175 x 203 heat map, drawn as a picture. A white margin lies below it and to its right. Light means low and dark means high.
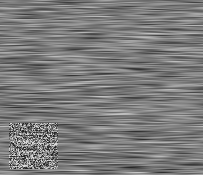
Overall the values sit about 50% of the way up the scale. The bottom left is the roughest part. Neither half mirrors the other. An odd patch, rougher than its surroundings, sits in the bottom left. The grain runs across in streaks.
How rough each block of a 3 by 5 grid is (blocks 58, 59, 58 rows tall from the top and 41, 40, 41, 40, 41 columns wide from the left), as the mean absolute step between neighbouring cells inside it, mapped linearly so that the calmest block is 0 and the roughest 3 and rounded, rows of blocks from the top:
00000
00000
32000
